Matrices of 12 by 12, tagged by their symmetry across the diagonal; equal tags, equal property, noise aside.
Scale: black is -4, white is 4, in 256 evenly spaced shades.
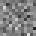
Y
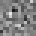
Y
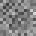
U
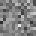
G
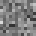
G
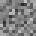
U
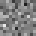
Y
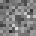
U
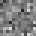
U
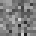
G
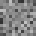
U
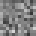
Y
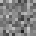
G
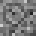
U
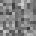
G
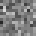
G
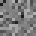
U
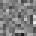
Y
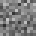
G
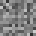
Y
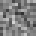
Y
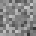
U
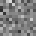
Y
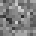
Y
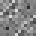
U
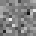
G
